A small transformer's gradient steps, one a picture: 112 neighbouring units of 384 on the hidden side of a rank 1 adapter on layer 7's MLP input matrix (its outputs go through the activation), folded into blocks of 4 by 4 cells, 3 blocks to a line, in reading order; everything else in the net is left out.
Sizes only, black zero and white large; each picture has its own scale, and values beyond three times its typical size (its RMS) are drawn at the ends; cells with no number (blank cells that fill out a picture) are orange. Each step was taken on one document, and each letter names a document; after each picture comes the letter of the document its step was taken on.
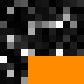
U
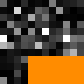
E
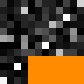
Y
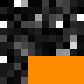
U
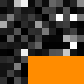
Y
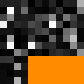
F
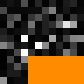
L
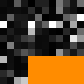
U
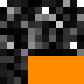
F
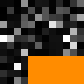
Y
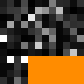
E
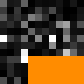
E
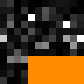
L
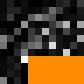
E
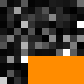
E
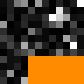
Y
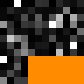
U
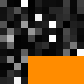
F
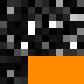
U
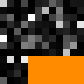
E
